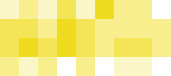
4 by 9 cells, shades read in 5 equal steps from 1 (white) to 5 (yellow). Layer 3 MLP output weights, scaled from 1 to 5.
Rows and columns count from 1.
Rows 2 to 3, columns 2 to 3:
4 3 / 5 4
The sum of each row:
25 32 36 18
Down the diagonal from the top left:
2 4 4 1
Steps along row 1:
up down up down up down same down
